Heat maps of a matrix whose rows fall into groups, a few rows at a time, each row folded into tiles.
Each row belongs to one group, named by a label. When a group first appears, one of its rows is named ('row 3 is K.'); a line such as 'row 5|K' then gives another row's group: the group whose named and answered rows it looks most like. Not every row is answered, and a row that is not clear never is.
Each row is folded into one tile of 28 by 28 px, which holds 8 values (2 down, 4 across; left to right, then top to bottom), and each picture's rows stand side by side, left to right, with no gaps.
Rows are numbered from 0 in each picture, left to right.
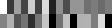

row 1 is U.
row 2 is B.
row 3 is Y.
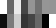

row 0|U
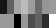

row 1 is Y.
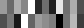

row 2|U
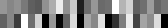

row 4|U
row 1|B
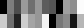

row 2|B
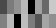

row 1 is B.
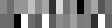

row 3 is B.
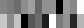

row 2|B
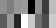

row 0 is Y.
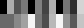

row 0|B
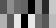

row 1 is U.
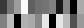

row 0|B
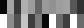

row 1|Y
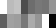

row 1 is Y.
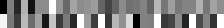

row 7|Y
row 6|Y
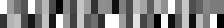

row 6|U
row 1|U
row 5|Y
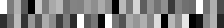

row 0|U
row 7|U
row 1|B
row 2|Y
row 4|B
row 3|Y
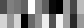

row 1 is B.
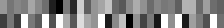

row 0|Y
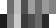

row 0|U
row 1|Y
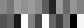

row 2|Y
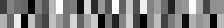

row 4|U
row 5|U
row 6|B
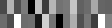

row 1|B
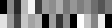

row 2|Y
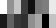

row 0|U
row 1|B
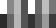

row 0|U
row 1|U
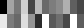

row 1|B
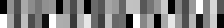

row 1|Y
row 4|Y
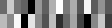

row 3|U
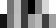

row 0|U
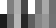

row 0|U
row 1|U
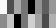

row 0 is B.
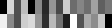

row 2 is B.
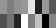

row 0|Y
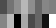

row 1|Y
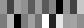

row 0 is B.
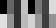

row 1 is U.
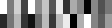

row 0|U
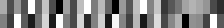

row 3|U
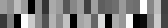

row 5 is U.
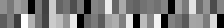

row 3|B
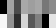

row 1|Y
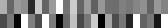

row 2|U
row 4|Y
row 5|Y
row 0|Y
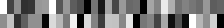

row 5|B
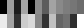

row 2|Y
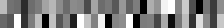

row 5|B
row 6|U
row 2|Y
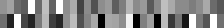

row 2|U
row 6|Y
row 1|U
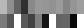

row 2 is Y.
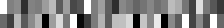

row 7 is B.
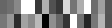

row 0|B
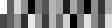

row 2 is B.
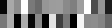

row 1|Y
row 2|Y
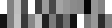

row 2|Y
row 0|U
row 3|B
